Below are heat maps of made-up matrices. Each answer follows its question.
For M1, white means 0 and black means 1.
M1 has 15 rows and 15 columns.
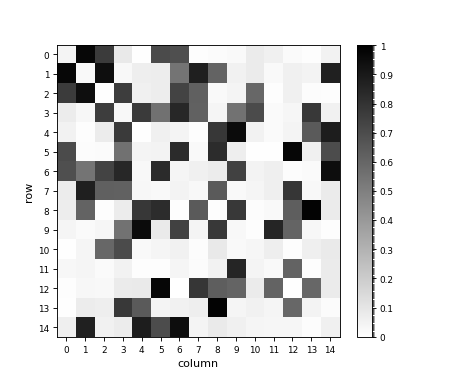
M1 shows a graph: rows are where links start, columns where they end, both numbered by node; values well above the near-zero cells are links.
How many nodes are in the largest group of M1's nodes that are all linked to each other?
4
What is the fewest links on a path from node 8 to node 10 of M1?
3
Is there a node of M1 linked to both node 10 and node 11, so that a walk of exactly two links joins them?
no
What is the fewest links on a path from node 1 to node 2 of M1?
1
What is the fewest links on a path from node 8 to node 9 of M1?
1
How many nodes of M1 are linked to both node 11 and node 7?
1
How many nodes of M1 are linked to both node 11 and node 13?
1
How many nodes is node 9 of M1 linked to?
6
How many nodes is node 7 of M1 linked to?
5
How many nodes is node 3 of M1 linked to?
8
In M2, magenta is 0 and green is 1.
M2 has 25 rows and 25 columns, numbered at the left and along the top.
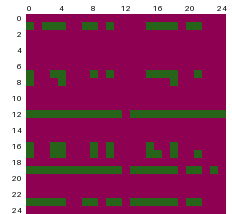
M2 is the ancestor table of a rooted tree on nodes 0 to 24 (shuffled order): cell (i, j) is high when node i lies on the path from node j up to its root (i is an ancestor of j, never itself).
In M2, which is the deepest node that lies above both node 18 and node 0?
8
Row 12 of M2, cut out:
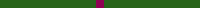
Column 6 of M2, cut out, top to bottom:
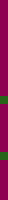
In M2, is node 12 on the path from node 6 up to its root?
yes
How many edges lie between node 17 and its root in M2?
5
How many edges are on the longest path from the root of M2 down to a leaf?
8
